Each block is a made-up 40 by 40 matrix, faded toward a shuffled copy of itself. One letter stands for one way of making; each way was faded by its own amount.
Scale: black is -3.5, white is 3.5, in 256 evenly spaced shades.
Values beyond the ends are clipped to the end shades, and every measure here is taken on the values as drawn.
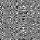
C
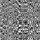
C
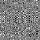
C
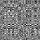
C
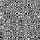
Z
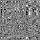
Z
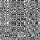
C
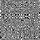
Z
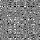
Z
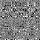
Z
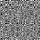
C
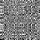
C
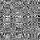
C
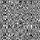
C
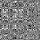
C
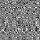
Z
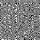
Z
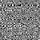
Z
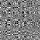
C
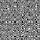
Z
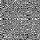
C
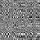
C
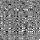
Z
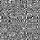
Z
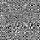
Z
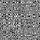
Z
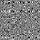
Z
